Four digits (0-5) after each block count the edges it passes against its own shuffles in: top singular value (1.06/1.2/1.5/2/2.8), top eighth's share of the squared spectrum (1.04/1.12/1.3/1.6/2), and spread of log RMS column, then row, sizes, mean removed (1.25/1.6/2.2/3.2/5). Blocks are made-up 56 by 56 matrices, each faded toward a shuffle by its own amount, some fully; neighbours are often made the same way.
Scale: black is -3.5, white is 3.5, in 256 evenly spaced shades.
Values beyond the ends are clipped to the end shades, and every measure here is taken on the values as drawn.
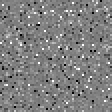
1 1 0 0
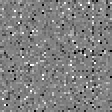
2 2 1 0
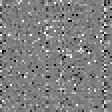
4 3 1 1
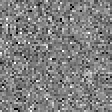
3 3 2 1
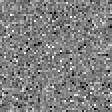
0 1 0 0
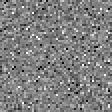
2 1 0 0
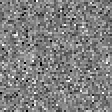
0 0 0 0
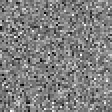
1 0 0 0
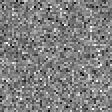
2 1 0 0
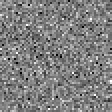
2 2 0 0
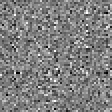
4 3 2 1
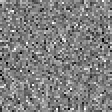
0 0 0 0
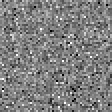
1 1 0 0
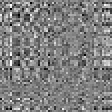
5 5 3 3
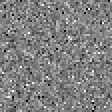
0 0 0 0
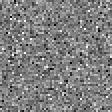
0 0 0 0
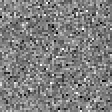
0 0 0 0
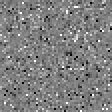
2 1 0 0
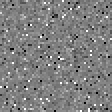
0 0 0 0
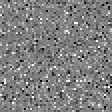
1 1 0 0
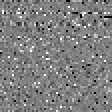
3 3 0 1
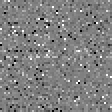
3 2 1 0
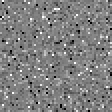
1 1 0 0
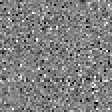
3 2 1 0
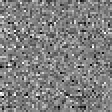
3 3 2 2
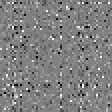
4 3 2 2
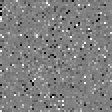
1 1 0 0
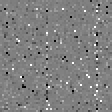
3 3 1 0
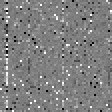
3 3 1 0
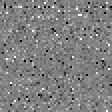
2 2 0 0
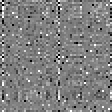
4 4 2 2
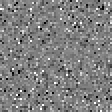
2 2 0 1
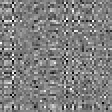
5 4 3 3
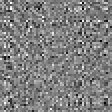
4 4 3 2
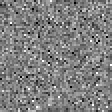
0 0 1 0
